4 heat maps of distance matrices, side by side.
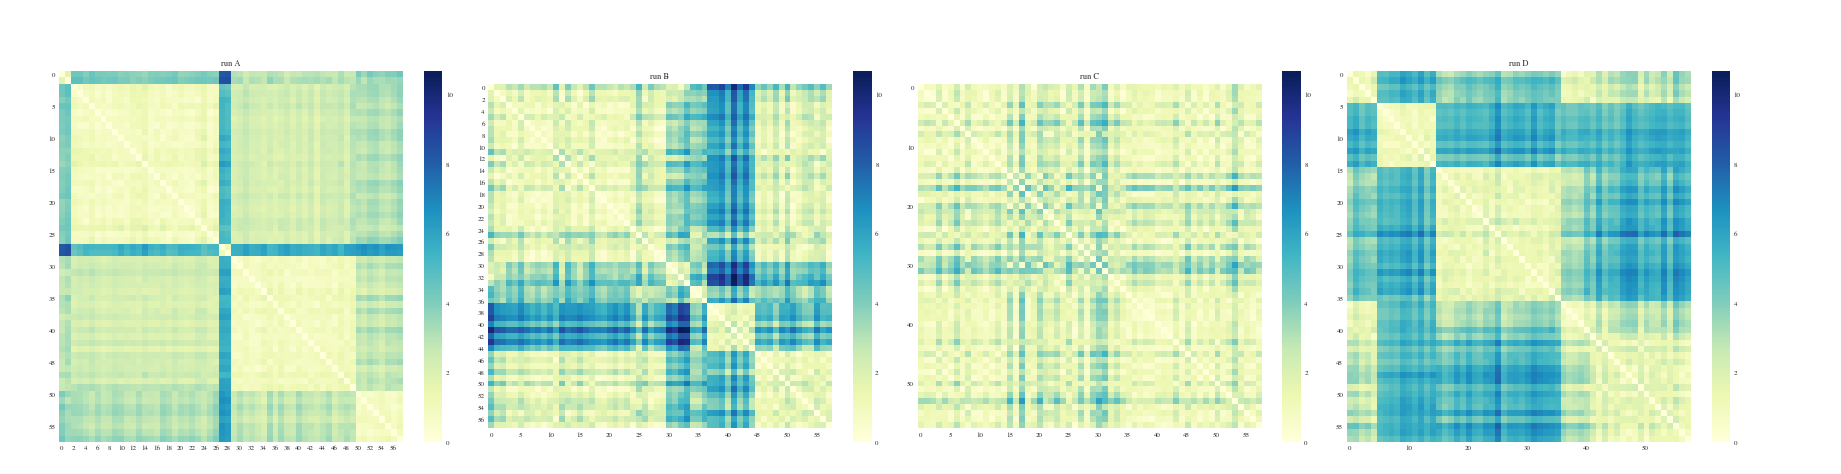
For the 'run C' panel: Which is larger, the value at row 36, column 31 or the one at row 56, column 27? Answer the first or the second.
the first
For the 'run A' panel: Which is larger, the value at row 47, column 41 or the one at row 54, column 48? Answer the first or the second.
the second
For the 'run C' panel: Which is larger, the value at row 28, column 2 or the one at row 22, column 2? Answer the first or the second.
the second
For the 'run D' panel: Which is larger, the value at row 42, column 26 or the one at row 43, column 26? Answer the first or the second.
the first
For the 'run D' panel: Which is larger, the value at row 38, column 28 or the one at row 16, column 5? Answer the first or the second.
the second
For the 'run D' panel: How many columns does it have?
58
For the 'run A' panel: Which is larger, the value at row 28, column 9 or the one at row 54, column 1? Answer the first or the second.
the first
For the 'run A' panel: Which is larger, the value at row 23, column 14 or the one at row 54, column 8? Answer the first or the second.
the second
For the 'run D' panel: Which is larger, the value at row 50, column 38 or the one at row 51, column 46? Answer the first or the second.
the first
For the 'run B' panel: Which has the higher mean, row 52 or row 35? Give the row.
35
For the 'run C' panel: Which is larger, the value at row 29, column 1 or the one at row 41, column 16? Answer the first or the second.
the first
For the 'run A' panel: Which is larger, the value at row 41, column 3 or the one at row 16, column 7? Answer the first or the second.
the first
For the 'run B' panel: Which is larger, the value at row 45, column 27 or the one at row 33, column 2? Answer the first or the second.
the second
